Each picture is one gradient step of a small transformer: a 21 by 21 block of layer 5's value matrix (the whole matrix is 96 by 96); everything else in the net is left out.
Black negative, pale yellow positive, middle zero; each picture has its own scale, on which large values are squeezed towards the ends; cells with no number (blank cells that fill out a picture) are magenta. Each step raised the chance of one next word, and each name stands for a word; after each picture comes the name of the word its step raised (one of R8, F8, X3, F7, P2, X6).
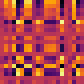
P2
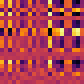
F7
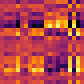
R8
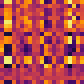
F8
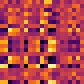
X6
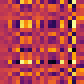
F8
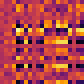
X6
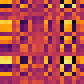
F8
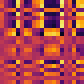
F7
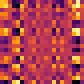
X6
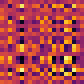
F8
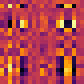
R8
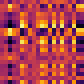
X6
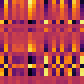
P2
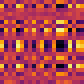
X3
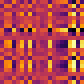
X3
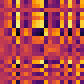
F7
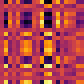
F7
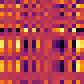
X3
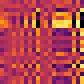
R8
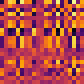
F7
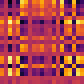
P2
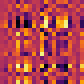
R8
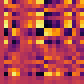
F7
